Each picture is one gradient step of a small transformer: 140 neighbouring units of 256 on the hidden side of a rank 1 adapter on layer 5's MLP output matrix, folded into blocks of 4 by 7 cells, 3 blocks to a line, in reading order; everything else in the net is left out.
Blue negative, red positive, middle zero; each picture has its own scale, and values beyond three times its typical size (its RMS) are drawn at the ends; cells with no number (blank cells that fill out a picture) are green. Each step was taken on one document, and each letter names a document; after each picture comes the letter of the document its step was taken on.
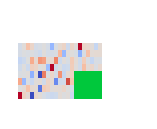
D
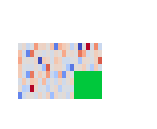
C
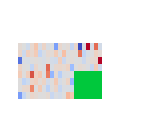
C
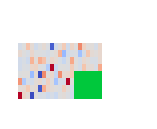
D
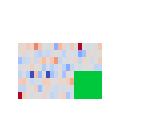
C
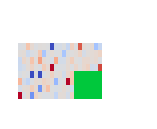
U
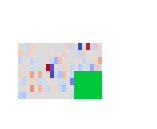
C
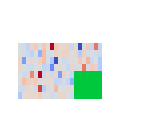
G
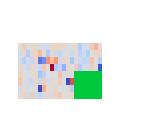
U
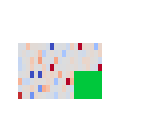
U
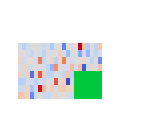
D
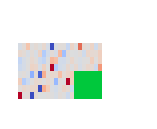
U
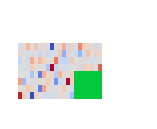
D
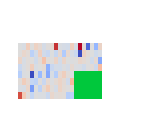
C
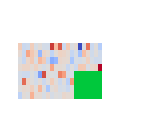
G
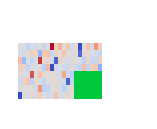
G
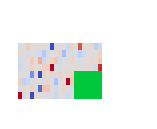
U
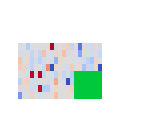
G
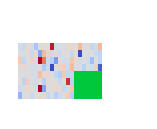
U
